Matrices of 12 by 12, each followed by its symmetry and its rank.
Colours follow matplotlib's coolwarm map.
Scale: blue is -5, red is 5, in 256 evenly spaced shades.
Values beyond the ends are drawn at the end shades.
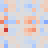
neither, rank two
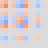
symmetric, rank one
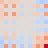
symmetric, rank two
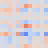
neither, rank two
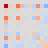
symmetric, rank two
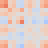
symmetric, rank two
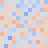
neither, full rank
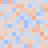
neither, full rank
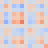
symmetric, rank two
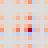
symmetric, rank one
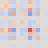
symmetric, rank two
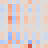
neither, rank two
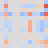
neither, rank two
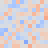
neither, full rank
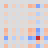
symmetric, rank one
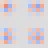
symmetric, rank one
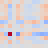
neither, rank two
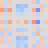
neither, rank two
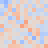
neither, full rank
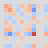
symmetric, rank two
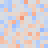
neither, full rank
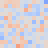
neither, full rank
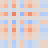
symmetric, rank one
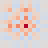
symmetric, rank two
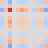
symmetric, rank one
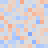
neither, full rank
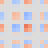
symmetric, rank one
